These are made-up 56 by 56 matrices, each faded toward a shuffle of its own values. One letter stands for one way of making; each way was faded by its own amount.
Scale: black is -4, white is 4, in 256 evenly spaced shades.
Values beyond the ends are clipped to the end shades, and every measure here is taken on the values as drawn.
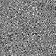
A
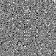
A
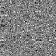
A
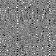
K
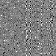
K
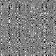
K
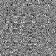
A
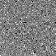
A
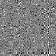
K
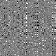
K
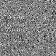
A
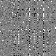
K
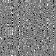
K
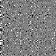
K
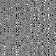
K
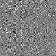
K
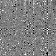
K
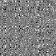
K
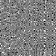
K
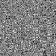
A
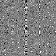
K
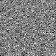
A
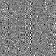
K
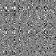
K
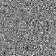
A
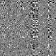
K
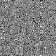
A
